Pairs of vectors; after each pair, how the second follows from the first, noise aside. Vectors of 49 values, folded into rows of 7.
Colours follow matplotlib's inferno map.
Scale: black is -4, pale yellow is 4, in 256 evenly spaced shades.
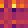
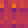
shrunk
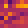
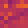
shrunk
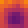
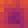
shrunk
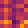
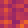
shrunk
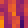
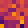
sign-scrambled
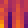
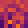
sign-scrambled
